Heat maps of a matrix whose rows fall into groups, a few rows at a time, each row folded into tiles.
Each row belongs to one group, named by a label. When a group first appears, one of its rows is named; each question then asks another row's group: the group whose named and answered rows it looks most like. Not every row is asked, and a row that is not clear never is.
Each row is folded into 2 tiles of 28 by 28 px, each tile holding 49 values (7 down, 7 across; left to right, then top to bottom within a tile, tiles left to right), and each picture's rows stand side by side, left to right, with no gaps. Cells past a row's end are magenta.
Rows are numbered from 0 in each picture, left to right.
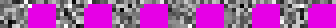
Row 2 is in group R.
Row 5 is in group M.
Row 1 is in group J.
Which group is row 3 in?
R
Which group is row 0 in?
M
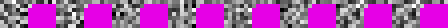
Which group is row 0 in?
J
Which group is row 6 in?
M
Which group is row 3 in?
J
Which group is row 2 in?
J
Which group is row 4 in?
R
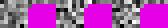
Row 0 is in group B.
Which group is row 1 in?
J
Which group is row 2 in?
J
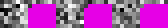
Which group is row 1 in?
M
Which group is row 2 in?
R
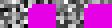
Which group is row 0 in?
J
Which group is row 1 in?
M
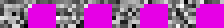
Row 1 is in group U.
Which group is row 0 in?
U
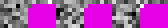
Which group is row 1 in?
J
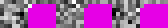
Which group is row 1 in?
R
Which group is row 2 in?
J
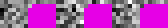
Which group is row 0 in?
J
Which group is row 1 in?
B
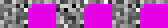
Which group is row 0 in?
R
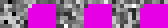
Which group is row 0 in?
U
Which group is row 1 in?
B
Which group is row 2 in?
M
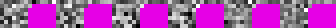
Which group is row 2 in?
U
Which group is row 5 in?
R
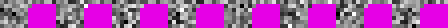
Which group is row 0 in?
R
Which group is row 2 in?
M
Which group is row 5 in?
B
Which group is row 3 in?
M
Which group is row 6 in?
J
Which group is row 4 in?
R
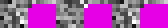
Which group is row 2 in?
B
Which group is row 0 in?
B
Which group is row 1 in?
U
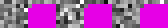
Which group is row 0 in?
R
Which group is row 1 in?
M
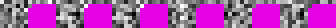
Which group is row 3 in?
M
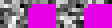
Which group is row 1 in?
U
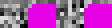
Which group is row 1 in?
J
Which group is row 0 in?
U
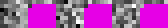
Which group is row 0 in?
B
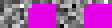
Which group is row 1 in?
B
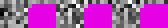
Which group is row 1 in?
R
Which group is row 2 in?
R
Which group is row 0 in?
J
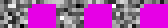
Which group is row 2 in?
J
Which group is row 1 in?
U
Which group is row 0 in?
B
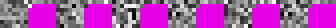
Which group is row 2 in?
M
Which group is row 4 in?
R
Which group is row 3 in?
J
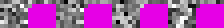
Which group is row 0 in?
R
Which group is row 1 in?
R
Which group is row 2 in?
U
